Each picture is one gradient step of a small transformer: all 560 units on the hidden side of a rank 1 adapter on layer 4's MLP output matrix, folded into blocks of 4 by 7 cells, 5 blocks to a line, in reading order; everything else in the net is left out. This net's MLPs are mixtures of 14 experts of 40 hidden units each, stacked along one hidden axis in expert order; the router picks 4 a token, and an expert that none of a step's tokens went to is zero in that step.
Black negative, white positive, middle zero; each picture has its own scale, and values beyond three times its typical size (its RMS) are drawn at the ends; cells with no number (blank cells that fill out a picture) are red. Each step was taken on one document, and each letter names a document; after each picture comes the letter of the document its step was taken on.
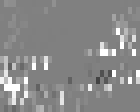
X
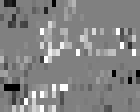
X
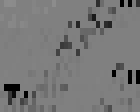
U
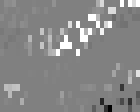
U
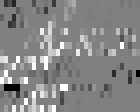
X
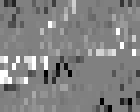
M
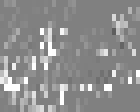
X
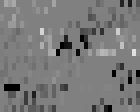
U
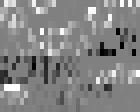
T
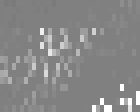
M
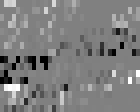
X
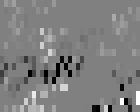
M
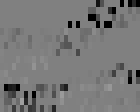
U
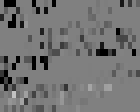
T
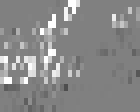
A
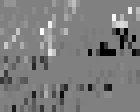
X
